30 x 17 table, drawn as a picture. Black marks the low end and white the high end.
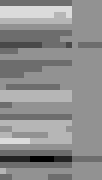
Calmest part: middle right. Grain: streaks across. Seam: vertical, 70% of the way across, the right part calmer.
